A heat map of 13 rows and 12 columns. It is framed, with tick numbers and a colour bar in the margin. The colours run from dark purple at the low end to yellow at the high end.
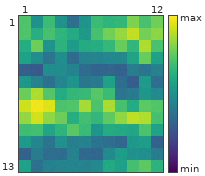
Grain: streaks across. Seam: none. Stripes: horizontal, repeating 2 times. Average level on the scale: 60%.
